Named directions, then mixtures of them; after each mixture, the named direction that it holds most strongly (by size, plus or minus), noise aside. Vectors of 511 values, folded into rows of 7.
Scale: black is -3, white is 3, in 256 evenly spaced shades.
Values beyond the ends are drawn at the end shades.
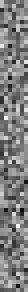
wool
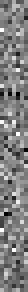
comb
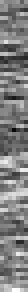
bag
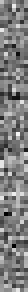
comb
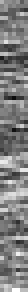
bag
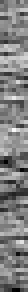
bag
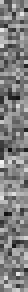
wool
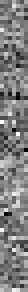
comb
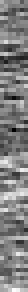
bag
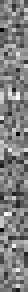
comb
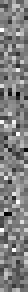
comb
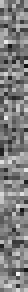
wool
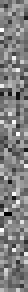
comb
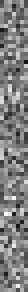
wool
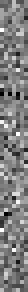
comb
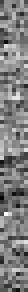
bag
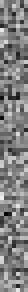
wool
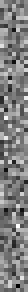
wool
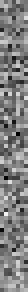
comb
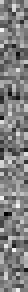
comb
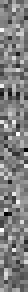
comb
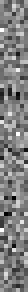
comb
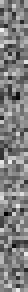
wool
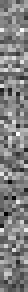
comb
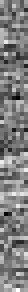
bag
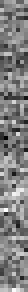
bag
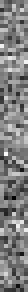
wool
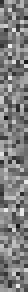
wool
